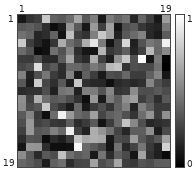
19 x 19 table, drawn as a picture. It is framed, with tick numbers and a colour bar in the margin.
No overall slope runs across the table. The texture is fine-grained noise. No single row or column stands out from its neighbours.
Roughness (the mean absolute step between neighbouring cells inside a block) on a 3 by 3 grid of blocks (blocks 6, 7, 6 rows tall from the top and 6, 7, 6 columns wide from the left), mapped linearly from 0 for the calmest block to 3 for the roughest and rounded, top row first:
1 3 3
2 2 0
1 2 1
